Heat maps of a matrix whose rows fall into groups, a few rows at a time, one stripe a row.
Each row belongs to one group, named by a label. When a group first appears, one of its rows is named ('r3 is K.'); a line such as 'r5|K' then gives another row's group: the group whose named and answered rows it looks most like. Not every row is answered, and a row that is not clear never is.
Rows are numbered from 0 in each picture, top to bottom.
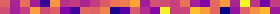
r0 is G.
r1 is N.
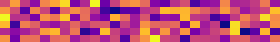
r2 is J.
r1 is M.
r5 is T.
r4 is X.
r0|J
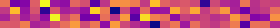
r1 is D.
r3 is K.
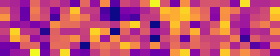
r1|M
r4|D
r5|K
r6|G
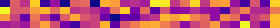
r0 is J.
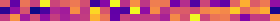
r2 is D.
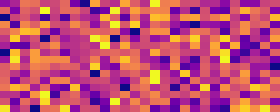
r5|D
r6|X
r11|T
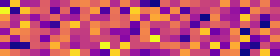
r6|X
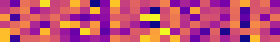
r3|K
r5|T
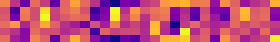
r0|M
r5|M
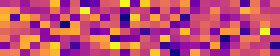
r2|T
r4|K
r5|N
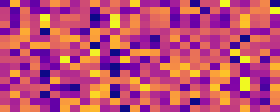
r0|J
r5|K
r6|J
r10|D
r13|D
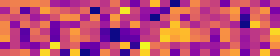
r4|M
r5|M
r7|X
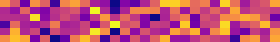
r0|M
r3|J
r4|D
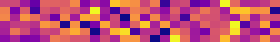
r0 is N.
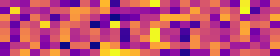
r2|M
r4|T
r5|T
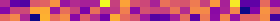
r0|X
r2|J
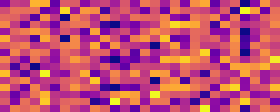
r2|X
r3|M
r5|X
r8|M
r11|K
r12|M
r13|G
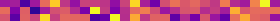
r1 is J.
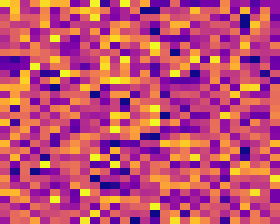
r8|X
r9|X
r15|T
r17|T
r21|K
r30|K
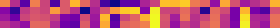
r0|M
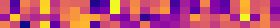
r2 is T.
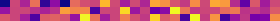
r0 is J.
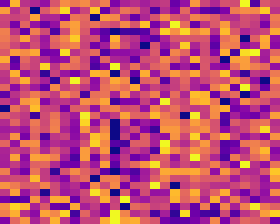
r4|M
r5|K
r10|D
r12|G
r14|N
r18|N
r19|D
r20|N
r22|N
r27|D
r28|X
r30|J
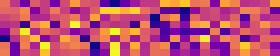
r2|K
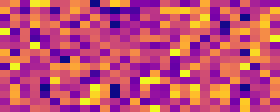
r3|N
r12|D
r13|D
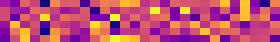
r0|G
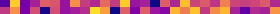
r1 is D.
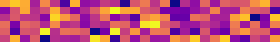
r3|T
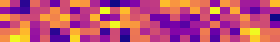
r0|M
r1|X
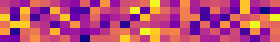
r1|G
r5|G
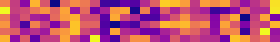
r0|M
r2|K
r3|M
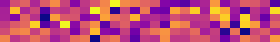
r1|D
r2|G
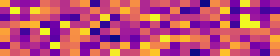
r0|G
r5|M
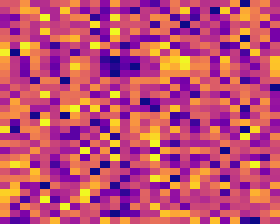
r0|K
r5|K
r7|T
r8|M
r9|M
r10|M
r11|X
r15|K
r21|N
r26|D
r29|T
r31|X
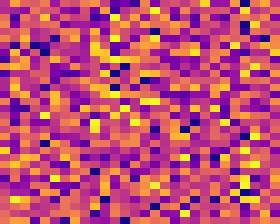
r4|K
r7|D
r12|D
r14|T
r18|K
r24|J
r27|X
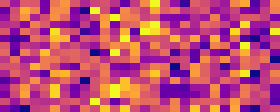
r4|T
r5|X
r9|N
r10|T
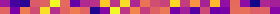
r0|X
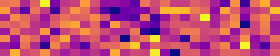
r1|M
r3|K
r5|T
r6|G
